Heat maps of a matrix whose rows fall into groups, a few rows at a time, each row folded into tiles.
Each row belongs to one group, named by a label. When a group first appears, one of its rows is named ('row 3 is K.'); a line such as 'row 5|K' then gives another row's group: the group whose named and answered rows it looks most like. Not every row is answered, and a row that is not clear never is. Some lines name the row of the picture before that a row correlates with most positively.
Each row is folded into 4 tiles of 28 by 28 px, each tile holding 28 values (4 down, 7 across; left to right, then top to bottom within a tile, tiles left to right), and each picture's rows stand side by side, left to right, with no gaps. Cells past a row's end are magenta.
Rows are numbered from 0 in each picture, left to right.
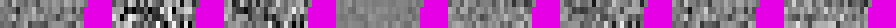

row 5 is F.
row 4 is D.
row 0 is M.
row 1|F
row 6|M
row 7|D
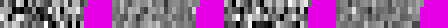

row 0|F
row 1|D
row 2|M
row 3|D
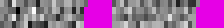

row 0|M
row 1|D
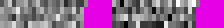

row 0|D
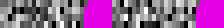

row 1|M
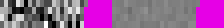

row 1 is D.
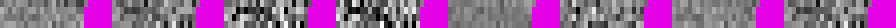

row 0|D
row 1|F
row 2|F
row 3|F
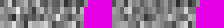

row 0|D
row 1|D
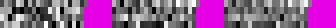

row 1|M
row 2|M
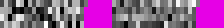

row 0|F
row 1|M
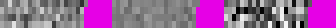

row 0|D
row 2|F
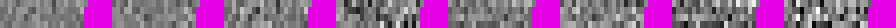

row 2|D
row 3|F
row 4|M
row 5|D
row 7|M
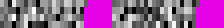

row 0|M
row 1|F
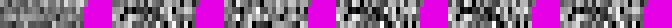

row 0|M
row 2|M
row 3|F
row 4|F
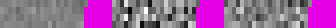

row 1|M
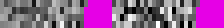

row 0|F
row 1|F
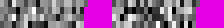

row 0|M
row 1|F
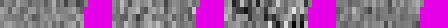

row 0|D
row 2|F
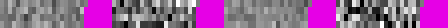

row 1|M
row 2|D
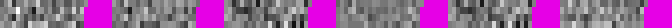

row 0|D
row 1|M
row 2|F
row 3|D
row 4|F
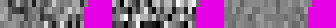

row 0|F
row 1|M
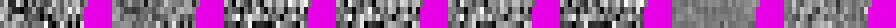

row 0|F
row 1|F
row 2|M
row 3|M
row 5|M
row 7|D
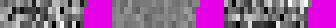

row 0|F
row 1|D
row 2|M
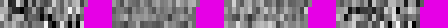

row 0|F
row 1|M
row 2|D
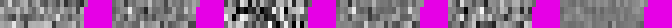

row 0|D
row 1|D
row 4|M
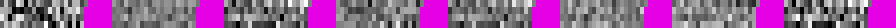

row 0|F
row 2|M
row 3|F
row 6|D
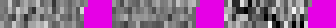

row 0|D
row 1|M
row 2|F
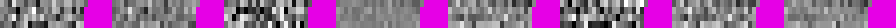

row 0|M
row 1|D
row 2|F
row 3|D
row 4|D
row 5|M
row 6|D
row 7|D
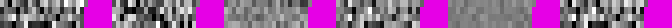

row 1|F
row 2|D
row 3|M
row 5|M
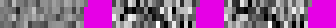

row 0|M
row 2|F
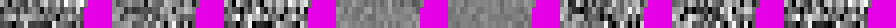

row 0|M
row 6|F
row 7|M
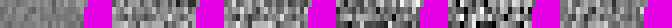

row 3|M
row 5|D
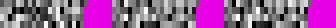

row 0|F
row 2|M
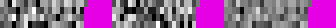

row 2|M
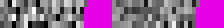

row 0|M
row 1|F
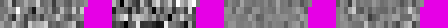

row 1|M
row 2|D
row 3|D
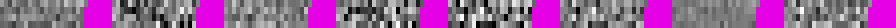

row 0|M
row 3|F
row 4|M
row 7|D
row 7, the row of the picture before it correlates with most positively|0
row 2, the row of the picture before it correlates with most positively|0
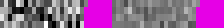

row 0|F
